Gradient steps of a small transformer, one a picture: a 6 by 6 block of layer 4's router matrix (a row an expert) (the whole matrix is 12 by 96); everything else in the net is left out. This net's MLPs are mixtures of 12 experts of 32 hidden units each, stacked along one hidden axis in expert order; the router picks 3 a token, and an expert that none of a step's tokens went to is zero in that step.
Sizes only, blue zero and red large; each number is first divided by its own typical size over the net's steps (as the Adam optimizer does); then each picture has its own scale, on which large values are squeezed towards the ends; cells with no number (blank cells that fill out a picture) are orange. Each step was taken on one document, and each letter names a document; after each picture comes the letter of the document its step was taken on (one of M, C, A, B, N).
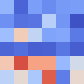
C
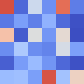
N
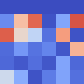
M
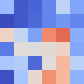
N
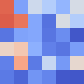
C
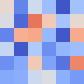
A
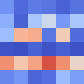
C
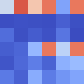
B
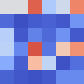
B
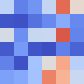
N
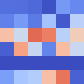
A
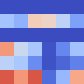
M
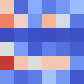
C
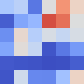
A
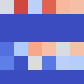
B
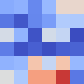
N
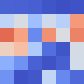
A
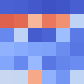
M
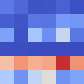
C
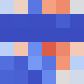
B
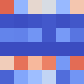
C
